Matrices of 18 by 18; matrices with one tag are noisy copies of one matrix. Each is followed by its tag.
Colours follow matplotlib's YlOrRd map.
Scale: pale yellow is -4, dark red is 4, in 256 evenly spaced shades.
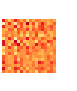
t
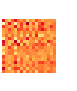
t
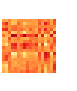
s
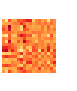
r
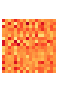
t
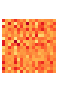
t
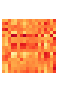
s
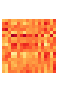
s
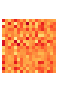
t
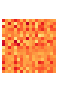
t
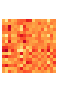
r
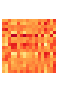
s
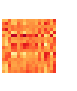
s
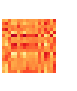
s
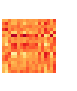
s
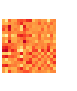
r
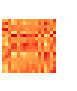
s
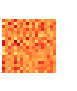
t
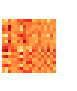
r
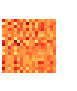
t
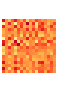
t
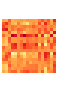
s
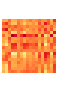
s
